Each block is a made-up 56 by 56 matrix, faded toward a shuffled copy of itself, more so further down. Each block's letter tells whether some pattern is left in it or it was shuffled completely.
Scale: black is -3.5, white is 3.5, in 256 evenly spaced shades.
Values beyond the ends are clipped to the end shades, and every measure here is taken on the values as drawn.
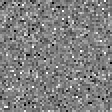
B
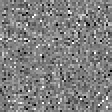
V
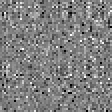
V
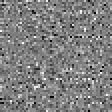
V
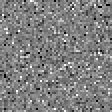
B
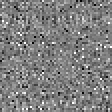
V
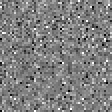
V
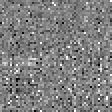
V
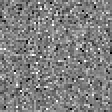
B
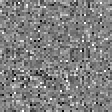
V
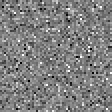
B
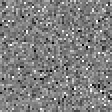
B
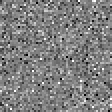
B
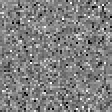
B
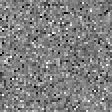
B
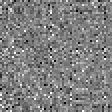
V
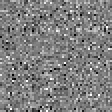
V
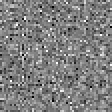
V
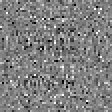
V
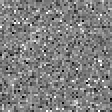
B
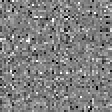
V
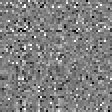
V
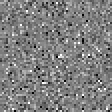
V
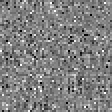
V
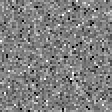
B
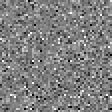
V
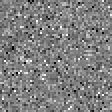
B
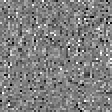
V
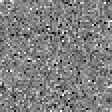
B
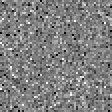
B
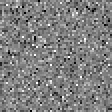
B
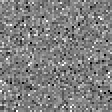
B
